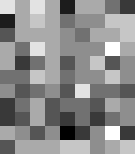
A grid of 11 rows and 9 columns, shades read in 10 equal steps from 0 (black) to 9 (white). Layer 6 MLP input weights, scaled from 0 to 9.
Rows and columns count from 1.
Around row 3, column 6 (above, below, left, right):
5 5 5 6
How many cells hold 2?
8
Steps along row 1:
down up down down up same down down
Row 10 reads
6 5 3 5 0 2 5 9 2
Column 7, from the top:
6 5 6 5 7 5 4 3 2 5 5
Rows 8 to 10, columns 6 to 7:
4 3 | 4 2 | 2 5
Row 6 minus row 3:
1 -2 1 0 -1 1 -1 1 -2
